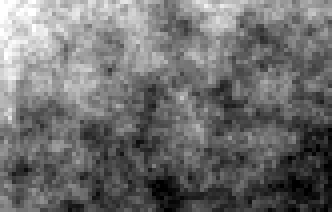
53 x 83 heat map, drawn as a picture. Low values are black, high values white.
Grain: blotchy. Slope: up to the top left. Stripes: none. Ninth with the highest average: top left.
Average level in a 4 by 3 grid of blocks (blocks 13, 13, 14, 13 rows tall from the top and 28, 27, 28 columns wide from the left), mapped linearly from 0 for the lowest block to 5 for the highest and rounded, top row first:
5 3 3 | 4 2 2 | 2 2 1 | 1 0 0
